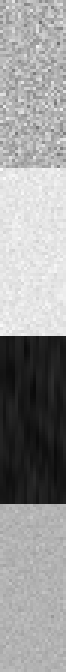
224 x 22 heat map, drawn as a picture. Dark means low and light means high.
The table splits into 4 rows of 1 panel. Panel 1,1: high, fine-grained. Panel 2,1: very high, fine-grained, faint in contrast. Panel 3,1: very low, streaked downward, faint in contrast. Panel 4,1: high, fine-grained, faint in contrast.
